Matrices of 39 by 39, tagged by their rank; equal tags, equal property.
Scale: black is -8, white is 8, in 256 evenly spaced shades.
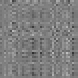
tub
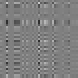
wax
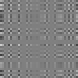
wax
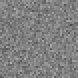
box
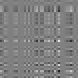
wax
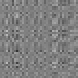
tub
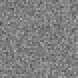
box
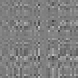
tub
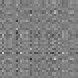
tub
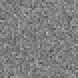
box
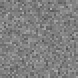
box
